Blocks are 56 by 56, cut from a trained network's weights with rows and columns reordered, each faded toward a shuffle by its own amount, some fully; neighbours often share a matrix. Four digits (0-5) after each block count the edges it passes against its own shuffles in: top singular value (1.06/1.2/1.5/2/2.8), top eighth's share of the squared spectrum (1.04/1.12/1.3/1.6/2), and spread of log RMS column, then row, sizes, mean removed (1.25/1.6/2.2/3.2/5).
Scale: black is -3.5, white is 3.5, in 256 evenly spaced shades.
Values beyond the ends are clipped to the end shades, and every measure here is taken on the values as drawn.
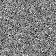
0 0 0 0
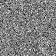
0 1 0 0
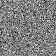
0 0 0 0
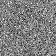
0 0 0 0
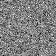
0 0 0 0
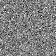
0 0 0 0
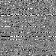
4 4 0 3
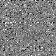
3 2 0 2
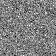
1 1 0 0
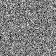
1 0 0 0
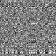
4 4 1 3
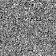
2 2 1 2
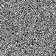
1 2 0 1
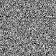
1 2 0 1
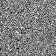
1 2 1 1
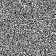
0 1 0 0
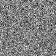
1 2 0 1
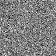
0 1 0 0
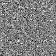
1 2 0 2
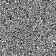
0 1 0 1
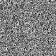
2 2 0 0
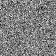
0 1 0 0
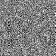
3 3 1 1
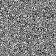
2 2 1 1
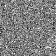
2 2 0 1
